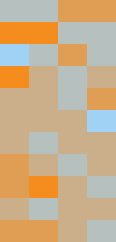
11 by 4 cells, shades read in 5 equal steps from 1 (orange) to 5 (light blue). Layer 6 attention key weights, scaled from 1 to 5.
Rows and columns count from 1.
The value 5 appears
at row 3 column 1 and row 6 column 4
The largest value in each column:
5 4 4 5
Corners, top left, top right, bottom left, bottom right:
4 2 2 4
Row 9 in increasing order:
1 2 3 4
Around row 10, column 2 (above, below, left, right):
1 2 3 3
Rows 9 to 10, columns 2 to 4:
1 3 4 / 4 3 3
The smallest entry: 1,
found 4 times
